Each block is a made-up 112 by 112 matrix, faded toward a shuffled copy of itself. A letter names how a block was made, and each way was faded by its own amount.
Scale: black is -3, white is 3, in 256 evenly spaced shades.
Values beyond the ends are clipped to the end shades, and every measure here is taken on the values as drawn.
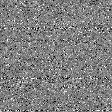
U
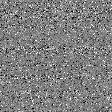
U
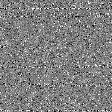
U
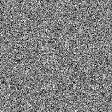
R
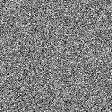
R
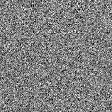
R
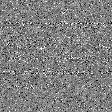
U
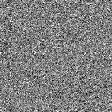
R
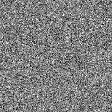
R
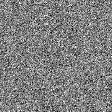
R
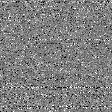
U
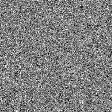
R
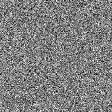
R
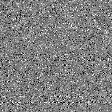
U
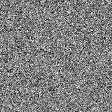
R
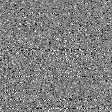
U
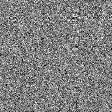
R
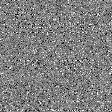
U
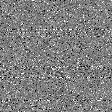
U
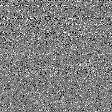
U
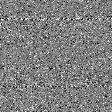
U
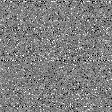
U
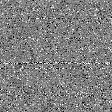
U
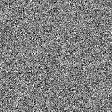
R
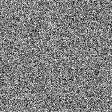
R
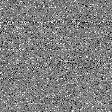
U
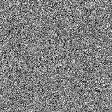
R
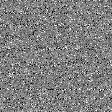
U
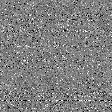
U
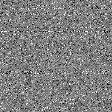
U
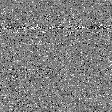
U
